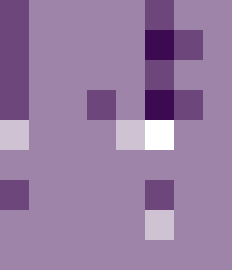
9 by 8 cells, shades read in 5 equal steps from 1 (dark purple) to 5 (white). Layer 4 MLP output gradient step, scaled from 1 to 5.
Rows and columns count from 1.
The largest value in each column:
4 3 3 3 4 5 3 3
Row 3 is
2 3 3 3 3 2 3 3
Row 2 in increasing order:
1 2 2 3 3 3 3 3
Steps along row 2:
up same same same down up up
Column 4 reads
3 3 3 2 3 3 3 3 3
